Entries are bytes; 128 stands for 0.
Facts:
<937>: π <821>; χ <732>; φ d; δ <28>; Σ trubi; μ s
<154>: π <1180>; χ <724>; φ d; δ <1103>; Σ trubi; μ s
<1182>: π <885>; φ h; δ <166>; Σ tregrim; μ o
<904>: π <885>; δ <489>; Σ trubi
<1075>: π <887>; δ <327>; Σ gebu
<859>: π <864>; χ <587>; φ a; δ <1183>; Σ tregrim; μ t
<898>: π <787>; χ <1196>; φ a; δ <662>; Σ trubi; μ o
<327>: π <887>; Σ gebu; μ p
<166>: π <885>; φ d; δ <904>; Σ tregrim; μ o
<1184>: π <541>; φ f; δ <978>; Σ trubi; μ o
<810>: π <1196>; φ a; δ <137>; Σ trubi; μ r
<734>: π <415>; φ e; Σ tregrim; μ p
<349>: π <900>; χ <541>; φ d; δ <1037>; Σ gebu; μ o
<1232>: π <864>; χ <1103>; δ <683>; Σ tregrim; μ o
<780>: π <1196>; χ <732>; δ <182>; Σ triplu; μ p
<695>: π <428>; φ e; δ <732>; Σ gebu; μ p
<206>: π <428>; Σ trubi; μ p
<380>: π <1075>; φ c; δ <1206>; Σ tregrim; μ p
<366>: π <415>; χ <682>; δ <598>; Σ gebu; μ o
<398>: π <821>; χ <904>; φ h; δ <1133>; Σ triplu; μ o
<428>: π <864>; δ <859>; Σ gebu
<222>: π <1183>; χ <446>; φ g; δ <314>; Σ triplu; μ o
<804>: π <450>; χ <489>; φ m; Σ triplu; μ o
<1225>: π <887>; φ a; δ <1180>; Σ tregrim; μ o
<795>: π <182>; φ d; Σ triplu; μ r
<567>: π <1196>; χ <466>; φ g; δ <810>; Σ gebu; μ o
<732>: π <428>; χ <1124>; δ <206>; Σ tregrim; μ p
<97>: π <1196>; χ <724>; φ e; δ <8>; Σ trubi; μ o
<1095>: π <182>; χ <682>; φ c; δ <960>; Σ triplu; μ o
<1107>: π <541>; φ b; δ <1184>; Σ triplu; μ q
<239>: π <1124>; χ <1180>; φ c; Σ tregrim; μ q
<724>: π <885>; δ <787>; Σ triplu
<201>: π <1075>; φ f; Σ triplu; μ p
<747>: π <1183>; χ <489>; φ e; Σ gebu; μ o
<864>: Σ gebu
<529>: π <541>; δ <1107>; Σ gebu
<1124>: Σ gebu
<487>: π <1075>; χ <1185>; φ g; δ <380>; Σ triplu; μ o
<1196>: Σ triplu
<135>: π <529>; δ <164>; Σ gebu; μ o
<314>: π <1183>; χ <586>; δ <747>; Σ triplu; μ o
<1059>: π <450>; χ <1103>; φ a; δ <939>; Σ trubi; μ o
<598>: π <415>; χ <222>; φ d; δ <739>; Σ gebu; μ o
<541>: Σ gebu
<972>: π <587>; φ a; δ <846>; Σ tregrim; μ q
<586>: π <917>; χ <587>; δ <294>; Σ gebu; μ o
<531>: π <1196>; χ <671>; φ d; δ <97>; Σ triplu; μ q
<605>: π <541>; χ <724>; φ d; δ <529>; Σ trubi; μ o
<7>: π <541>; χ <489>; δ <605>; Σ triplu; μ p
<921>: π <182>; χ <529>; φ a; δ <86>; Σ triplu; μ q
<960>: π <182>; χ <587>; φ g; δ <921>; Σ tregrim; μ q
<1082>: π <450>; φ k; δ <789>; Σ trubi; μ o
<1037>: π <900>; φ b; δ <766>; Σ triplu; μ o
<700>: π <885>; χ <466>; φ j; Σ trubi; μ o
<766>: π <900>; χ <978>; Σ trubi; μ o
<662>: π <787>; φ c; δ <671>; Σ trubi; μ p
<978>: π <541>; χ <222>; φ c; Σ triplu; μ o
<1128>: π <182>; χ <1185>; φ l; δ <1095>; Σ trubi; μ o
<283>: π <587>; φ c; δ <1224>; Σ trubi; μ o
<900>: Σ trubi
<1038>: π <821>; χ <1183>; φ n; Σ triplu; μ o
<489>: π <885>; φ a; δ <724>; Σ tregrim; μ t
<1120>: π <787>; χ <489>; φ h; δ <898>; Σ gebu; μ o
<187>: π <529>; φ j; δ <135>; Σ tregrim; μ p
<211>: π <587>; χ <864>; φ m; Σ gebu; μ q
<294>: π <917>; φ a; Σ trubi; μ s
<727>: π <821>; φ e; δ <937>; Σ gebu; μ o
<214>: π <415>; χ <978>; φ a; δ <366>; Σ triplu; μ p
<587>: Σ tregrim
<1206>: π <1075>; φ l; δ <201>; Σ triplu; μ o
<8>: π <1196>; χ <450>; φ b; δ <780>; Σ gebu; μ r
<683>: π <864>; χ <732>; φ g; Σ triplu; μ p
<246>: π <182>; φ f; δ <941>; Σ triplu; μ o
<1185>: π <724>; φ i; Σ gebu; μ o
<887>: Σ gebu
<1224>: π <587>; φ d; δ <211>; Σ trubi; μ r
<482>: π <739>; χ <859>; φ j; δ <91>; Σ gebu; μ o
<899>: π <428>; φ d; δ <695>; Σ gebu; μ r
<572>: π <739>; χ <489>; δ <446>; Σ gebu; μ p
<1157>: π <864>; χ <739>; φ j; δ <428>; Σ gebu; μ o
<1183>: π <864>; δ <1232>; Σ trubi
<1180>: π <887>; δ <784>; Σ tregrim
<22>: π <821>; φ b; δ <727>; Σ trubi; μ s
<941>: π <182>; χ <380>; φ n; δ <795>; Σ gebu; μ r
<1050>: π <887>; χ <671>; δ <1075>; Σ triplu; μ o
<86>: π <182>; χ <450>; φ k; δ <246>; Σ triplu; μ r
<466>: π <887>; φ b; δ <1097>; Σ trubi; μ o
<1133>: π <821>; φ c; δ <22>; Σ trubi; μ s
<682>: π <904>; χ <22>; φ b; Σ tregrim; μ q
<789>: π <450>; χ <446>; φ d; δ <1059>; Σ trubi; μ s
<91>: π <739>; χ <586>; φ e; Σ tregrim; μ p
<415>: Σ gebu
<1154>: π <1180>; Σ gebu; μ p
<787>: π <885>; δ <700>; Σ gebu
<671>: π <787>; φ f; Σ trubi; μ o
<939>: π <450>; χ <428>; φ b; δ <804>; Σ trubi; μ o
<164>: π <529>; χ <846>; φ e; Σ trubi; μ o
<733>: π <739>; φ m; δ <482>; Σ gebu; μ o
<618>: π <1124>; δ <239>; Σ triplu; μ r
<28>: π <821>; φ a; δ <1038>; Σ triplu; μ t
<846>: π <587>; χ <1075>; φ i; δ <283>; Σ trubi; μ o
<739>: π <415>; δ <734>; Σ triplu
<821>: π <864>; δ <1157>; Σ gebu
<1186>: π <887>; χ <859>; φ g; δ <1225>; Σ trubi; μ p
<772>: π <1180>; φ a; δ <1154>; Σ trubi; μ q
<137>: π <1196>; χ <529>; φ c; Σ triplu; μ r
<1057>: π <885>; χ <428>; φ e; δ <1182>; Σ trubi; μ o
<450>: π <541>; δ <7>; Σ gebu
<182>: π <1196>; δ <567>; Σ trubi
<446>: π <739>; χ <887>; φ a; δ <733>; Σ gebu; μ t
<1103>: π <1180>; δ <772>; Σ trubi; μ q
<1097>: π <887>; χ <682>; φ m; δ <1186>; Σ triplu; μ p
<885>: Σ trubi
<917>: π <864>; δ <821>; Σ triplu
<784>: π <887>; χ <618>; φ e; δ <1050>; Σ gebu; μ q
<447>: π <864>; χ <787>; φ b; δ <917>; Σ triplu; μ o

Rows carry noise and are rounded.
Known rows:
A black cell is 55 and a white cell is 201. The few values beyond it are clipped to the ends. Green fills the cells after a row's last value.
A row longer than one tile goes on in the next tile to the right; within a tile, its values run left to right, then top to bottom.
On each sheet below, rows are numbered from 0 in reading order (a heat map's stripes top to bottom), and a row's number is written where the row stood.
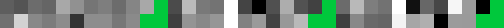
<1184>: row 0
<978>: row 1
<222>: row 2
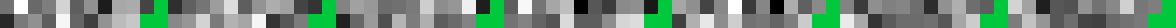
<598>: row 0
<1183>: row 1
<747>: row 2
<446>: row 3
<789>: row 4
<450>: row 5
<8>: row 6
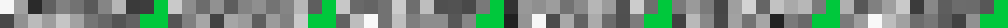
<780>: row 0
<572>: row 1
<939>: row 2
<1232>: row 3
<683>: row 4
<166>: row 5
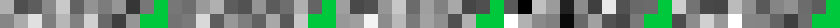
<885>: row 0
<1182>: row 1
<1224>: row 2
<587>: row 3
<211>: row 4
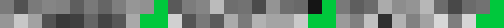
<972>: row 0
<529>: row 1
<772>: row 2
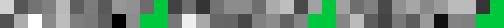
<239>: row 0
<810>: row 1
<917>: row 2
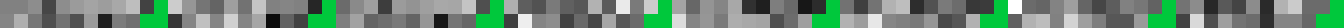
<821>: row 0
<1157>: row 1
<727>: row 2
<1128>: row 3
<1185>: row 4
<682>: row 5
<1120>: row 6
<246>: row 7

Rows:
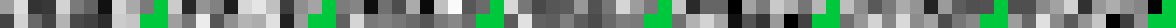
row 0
<214>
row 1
<1186>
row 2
<795>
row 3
<531>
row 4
<960>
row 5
<327>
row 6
<732>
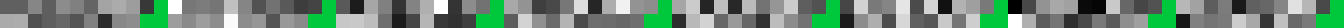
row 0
<864>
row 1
<1206>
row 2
<859>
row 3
<137>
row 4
<941>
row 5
<766>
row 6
<489>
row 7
<1095>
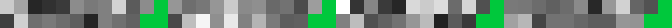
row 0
<921>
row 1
<700>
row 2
<314>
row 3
<1196>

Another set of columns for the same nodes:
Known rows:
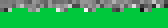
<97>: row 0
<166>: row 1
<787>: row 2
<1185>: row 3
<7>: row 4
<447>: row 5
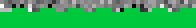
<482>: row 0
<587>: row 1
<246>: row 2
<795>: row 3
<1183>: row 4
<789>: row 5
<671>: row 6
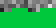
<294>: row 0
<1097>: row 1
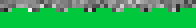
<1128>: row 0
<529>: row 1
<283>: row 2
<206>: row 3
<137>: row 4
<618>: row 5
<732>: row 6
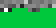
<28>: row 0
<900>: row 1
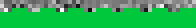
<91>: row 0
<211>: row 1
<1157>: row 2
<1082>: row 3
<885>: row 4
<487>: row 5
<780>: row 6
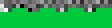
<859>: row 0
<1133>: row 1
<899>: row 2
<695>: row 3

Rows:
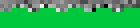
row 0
<380>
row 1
<887>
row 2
<682>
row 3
<428>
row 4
<747>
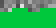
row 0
<598>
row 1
<662>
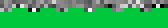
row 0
<446>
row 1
<683>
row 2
<772>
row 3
<1232>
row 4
<978>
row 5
<314>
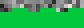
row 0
<222>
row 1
<22>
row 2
<724>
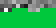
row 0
<1038>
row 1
<1225>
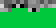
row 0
<586>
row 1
<1103>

